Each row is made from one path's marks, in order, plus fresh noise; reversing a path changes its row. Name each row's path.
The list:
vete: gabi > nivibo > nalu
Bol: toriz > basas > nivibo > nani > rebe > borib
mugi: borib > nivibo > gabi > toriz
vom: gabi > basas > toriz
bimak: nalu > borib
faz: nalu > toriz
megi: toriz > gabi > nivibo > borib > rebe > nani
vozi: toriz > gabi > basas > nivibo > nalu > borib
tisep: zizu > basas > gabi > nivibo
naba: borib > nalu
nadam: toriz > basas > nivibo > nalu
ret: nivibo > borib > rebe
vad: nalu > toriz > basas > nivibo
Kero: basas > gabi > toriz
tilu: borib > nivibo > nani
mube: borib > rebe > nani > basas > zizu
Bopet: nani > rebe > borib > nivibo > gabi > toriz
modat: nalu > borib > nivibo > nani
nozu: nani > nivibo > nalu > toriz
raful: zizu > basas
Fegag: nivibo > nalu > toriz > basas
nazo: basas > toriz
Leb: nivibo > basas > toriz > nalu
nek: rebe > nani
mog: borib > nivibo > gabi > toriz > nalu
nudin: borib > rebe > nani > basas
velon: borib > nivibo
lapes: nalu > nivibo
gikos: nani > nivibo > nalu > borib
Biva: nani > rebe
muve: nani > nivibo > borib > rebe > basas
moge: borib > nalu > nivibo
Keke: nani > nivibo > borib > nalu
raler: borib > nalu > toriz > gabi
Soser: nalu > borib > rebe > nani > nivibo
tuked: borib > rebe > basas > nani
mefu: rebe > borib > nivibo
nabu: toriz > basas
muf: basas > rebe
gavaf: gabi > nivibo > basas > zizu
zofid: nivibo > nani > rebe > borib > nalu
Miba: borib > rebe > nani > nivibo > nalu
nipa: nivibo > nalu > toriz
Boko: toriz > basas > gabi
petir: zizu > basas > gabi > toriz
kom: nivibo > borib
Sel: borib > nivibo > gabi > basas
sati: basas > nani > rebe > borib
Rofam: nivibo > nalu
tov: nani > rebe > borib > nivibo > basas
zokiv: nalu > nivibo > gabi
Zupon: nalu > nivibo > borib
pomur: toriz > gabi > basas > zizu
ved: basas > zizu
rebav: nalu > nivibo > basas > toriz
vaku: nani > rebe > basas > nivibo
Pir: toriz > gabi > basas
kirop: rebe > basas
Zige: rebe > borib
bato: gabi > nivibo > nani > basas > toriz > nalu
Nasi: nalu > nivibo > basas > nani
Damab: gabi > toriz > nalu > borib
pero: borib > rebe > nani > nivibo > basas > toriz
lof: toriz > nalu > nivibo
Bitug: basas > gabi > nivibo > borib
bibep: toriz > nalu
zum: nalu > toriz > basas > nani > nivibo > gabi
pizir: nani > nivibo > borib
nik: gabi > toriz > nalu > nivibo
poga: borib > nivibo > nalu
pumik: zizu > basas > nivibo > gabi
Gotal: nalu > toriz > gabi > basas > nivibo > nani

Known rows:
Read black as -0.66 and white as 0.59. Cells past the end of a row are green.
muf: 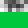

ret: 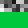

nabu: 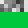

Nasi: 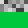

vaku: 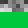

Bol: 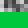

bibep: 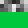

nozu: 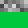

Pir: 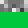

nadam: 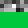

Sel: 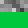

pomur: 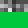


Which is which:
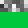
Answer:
faz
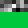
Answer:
vete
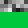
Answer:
modat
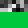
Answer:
moge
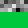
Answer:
Miba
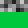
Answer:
vozi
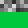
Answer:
mog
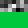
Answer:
poga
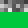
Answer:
mube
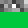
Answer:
nipa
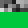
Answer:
Bitug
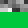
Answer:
Soser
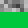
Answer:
pero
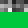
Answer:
gavaf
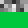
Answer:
Leb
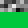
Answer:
Keke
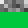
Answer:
petir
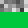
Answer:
Fegag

